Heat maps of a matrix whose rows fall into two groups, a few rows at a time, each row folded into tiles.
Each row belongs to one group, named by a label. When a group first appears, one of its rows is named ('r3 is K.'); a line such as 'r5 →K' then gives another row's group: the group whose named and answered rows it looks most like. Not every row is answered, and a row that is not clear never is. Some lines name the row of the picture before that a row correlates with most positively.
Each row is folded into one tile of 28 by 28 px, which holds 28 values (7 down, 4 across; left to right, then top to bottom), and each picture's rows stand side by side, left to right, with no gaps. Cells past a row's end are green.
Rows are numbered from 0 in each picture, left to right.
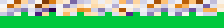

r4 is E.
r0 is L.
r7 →E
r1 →L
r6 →L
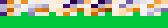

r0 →E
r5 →L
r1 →E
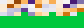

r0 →L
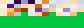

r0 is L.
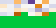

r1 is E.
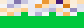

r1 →L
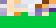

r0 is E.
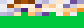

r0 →L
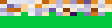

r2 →E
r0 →E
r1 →L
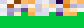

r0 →L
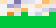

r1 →L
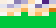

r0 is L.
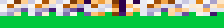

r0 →L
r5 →L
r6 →E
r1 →L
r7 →E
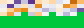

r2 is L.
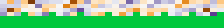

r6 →L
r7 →E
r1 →E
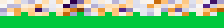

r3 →E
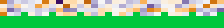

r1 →L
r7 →L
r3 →E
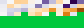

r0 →L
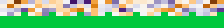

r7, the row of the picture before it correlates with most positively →0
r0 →L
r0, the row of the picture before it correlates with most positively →0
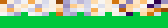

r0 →E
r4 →E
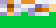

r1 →E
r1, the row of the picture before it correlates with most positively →1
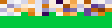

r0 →E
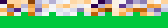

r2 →L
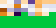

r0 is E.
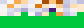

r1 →L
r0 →L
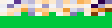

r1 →E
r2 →E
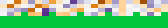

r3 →L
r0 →L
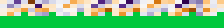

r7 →E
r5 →L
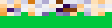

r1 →E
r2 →E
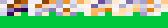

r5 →E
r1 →L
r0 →L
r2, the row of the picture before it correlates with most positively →3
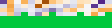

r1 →L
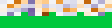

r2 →E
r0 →L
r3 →E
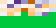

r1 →E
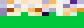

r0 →E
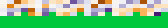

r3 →L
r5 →E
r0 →L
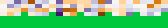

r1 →E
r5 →L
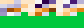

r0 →E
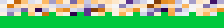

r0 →L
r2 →E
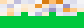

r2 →E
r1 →L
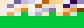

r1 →L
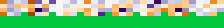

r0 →E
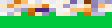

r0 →L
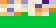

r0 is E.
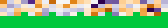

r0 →E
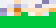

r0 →E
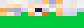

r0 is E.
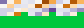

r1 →L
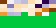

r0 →E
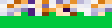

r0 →L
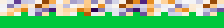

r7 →L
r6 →E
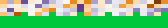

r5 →L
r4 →L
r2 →L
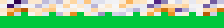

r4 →L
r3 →E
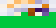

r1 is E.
